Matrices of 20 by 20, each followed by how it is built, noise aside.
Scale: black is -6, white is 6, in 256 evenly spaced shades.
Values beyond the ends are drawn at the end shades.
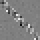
banded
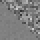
upper triangular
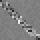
banded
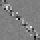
banded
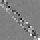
banded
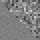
upper triangular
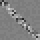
banded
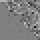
upper triangular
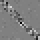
banded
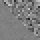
upper triangular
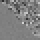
upper triangular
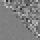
upper triangular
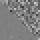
upper triangular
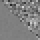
upper triangular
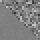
upper triangular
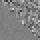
upper triangular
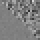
upper triangular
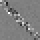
banded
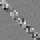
banded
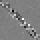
banded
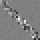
banded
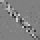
banded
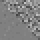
upper triangular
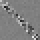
banded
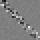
banded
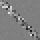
banded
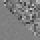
upper triangular
